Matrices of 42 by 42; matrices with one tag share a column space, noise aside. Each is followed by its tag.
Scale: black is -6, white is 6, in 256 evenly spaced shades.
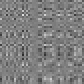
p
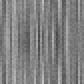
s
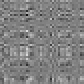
p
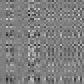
p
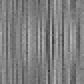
s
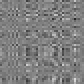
p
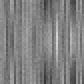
s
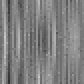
s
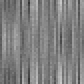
s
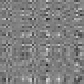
p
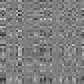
p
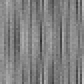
s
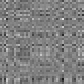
p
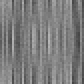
s
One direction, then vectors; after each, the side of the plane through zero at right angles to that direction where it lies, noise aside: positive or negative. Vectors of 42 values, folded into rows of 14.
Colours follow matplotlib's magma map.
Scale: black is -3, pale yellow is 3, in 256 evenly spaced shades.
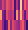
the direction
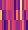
positive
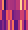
positive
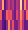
positive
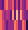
positive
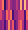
positive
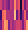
negative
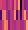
negative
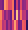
positive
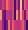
positive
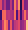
negative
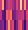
positive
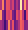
positive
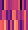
negative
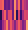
negative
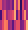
negative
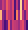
positive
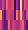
positive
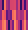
negative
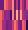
positive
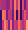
negative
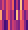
positive
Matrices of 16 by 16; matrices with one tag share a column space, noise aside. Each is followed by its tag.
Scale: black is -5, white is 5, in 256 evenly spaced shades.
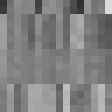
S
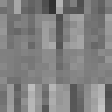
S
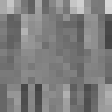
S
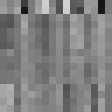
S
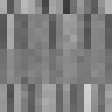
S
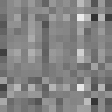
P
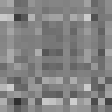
P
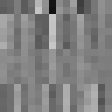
S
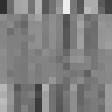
S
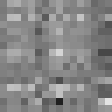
P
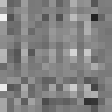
P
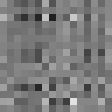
P
